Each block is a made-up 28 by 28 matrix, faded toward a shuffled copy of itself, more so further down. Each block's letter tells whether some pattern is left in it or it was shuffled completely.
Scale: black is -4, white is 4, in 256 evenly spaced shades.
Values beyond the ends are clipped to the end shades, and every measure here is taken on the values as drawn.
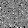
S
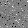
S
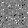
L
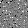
S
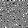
L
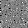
L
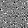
L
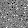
S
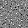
L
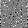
L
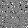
L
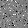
S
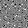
L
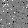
S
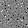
S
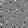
L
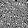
S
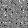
L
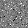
S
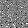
S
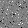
S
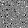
L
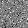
S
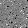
S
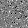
S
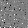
L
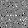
L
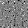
L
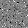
S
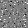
L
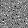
S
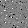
S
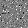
S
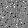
S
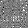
L
